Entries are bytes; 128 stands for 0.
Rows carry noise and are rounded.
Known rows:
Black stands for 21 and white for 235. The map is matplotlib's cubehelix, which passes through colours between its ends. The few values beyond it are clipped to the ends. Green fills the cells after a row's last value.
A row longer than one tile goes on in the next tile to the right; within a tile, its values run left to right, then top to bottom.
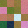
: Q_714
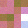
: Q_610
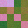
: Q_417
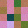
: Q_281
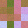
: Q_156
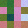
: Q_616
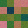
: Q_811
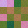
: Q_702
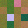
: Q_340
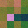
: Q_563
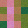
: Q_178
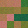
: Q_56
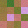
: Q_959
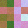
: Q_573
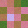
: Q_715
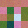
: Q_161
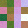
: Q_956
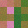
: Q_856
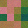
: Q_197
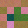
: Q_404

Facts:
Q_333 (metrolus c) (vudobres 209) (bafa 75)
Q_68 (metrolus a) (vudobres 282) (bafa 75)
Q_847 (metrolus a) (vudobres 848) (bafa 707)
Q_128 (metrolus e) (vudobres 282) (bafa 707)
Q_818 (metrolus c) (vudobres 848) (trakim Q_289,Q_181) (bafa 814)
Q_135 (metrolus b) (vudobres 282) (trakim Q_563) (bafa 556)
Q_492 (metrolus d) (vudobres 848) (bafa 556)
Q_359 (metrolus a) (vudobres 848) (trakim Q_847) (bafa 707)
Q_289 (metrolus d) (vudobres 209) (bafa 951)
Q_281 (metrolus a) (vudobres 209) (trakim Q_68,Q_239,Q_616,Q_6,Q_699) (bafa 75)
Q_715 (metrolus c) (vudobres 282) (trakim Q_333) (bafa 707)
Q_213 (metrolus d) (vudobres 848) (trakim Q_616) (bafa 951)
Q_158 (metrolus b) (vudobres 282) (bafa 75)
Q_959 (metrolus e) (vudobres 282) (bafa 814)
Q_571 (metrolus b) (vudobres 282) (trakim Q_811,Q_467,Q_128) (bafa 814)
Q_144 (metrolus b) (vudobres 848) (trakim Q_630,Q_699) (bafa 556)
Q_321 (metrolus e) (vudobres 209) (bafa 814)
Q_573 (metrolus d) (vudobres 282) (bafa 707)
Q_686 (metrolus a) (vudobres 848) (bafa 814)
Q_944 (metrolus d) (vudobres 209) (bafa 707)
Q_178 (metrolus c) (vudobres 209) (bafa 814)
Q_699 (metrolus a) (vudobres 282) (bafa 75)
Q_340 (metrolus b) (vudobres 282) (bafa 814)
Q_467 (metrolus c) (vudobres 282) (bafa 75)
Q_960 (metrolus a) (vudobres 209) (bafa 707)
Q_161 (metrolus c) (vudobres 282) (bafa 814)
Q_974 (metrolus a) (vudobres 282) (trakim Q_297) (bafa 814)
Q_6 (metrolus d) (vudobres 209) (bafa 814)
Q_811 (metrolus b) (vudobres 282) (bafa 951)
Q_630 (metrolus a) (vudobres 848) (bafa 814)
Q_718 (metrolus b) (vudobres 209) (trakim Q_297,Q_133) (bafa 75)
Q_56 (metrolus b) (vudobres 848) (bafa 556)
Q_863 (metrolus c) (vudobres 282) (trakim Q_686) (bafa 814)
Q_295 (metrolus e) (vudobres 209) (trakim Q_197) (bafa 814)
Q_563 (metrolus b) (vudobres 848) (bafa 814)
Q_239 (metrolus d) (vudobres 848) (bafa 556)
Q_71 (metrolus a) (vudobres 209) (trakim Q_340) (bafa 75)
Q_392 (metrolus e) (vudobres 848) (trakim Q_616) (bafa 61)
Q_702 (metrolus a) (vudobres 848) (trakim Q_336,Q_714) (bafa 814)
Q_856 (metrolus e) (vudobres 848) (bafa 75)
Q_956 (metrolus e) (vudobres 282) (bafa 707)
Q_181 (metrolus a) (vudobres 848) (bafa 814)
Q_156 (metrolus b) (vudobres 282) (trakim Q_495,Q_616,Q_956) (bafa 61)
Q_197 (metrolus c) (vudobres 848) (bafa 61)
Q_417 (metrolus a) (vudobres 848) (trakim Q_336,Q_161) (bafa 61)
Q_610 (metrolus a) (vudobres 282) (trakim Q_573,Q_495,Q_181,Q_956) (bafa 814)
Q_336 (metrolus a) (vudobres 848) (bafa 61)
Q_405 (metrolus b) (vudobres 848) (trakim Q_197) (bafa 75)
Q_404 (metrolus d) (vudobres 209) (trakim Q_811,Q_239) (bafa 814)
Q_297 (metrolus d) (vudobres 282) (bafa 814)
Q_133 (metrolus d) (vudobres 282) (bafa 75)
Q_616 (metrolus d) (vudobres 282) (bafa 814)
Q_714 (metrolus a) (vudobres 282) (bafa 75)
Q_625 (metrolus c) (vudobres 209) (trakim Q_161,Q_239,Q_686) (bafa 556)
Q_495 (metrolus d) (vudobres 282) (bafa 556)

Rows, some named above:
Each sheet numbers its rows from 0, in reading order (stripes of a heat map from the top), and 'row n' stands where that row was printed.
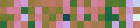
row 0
Q_289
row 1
Q_944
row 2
Q_281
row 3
Q_197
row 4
Q_956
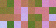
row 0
Q_156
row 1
Q_289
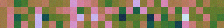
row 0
Q_359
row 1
Q_295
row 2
Q_289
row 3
Q_715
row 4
Q_239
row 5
Q_686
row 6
Q_161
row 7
Q_847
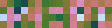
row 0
Q_974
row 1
Q_71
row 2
Q_181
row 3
Q_161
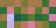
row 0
Q_295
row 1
Q_630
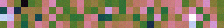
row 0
Q_718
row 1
Q_6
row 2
Q_128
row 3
Q_571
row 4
Q_467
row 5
Q_336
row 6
Q_610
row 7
Q_625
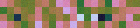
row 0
Q_144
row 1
Q_321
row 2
Q_818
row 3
Q_405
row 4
Q_863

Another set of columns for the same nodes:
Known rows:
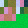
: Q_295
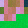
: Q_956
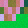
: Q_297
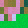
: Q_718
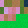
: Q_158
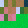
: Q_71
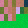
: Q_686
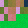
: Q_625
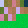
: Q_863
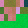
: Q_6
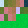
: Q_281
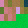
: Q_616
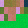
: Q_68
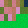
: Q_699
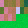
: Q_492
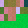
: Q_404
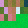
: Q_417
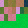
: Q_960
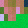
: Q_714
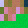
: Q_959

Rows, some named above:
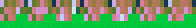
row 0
Q_404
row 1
Q_571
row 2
Q_197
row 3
Q_161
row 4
Q_818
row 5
Q_161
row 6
Q_959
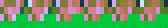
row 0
Q_718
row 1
Q_974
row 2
Q_128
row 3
Q_811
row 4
Q_625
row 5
Q_610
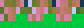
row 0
Q_6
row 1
Q_156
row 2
Q_181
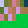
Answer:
Q_863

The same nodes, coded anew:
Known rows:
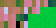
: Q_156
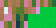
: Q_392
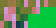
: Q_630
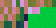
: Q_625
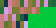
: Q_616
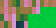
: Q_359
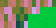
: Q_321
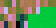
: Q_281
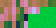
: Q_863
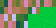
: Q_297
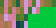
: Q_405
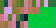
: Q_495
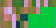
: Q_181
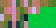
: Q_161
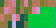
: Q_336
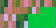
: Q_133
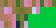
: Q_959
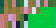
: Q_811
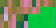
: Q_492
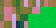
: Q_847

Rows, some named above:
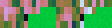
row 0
Q_818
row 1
Q_467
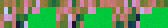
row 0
Q_144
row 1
Q_714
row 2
Q_625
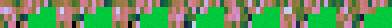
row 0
Q_610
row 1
Q_156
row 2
Q_156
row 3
Q_718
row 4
Q_197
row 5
Q_956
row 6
Q_289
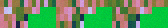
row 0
Q_956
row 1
Q_715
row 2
Q_404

